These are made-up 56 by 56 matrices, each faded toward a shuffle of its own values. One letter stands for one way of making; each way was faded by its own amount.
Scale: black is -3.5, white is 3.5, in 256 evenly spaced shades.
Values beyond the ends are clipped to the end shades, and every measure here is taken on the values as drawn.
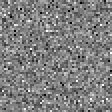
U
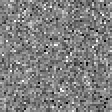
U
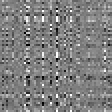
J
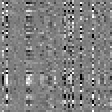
J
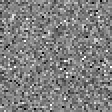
U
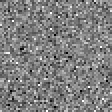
U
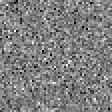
U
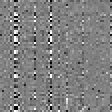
J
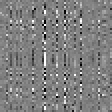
J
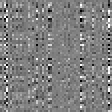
J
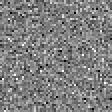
U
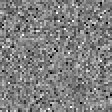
U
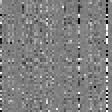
J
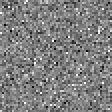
U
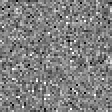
U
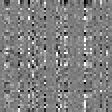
J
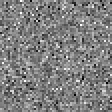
U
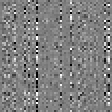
J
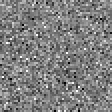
U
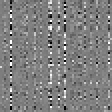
J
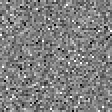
U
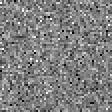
U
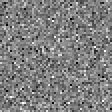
U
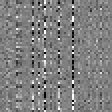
J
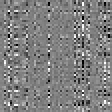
J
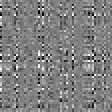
J
